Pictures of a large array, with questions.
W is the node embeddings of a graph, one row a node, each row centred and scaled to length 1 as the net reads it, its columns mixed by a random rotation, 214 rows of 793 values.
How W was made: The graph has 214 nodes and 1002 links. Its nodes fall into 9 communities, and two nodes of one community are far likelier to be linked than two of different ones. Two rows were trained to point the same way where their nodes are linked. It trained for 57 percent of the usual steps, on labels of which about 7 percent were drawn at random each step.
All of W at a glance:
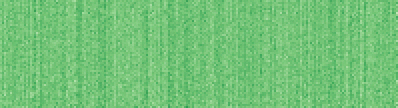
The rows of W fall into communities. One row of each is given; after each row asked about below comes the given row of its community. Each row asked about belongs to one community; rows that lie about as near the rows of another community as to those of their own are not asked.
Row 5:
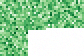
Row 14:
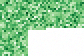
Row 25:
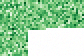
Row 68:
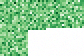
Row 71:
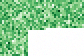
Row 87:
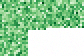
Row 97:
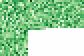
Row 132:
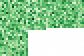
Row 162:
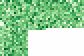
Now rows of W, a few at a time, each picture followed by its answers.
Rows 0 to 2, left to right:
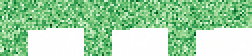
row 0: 97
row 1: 162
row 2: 14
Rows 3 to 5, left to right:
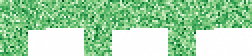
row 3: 97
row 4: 25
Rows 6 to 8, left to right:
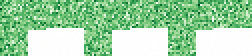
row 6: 14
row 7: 132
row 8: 68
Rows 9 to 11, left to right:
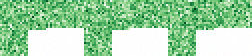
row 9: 68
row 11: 87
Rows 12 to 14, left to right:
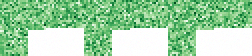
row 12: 71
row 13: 68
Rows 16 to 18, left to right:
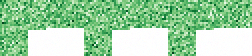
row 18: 97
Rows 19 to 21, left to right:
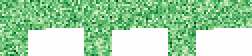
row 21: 97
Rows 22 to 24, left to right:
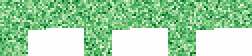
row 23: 5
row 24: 5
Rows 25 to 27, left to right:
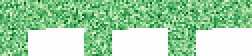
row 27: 97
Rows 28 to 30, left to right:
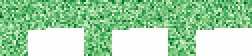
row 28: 68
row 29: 162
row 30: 5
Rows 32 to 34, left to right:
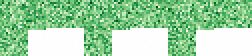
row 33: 14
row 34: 14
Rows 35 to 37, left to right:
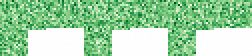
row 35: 132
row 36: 14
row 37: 14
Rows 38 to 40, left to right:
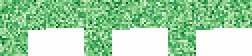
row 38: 97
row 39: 87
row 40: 5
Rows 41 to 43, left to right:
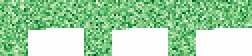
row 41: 14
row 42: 162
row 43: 162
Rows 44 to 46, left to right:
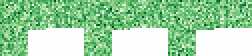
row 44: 71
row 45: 87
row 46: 132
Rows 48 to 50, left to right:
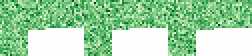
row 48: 132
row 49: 162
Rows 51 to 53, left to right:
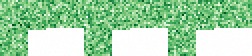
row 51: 87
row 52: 162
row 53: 68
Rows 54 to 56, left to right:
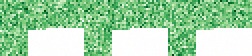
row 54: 87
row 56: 162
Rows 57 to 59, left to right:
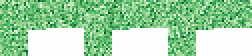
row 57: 25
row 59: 97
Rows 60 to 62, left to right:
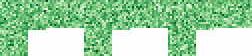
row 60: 87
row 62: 14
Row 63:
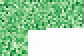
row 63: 5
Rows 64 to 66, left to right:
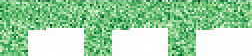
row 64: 25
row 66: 162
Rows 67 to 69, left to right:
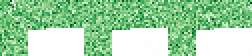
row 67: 14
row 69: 97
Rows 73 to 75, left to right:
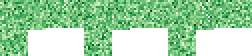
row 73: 97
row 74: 14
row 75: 5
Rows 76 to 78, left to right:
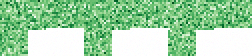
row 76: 14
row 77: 68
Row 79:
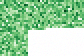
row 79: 5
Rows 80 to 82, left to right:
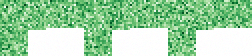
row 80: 5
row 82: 97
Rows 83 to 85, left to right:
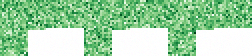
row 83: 97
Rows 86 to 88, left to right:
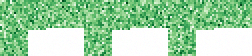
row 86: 5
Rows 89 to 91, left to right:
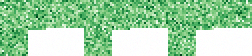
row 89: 5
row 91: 71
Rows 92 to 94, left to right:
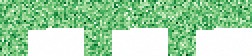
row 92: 71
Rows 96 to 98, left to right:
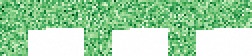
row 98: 97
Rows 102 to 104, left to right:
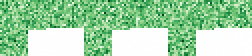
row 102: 132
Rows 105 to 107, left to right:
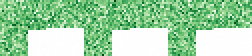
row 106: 68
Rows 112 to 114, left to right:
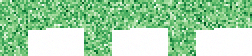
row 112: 97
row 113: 25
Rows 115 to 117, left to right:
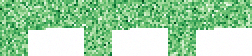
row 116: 68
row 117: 87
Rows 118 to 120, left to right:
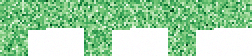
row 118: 68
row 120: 68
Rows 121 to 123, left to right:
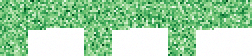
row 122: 71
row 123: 71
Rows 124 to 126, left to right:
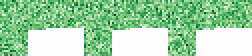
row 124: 132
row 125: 132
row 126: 87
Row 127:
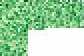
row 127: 162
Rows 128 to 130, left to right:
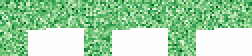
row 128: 25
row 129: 14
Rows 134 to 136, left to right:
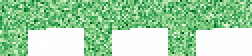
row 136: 97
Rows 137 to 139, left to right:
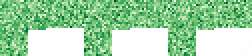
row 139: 14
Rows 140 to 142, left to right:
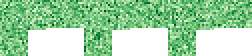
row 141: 132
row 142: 97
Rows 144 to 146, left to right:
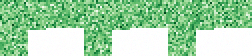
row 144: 25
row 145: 71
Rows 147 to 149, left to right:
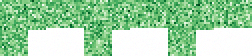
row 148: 5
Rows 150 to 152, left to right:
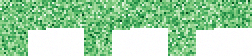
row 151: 14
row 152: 71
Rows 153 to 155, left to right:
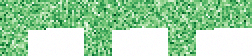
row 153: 71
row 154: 162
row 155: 5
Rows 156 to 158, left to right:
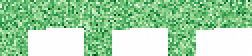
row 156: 87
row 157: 162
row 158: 71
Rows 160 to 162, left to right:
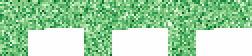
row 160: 162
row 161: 97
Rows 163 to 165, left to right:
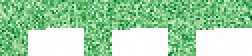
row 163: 5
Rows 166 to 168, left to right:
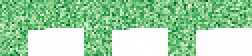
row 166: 68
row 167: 162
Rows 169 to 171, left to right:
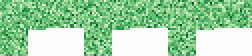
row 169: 14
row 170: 14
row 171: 87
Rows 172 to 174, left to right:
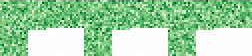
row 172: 97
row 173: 162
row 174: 14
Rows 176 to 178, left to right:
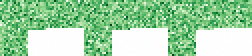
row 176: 162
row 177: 5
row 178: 14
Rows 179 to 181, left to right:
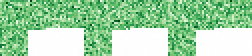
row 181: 5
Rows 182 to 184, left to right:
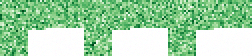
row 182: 162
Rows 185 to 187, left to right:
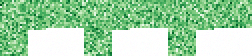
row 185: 162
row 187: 132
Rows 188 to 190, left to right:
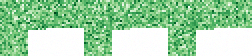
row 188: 14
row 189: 14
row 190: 87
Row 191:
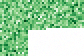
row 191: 132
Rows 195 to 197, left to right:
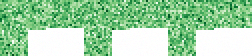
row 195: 71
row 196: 97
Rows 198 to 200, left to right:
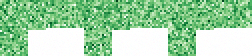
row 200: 162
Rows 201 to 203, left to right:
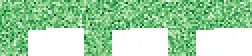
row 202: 97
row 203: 97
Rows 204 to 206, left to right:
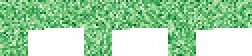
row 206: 162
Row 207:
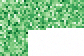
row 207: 5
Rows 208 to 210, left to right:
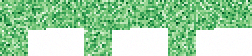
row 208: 71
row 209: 87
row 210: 71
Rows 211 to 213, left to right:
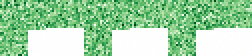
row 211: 25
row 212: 68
